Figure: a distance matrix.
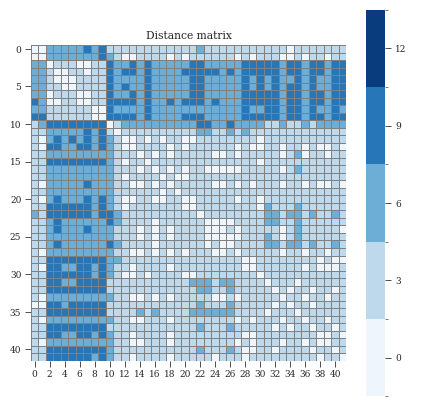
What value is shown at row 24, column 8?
6
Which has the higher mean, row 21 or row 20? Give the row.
21
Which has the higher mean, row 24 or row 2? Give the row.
2
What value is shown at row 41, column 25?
3
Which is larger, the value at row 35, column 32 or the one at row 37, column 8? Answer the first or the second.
the second
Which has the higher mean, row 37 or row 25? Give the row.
37
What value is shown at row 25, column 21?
3
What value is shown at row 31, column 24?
3
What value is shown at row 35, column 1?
3
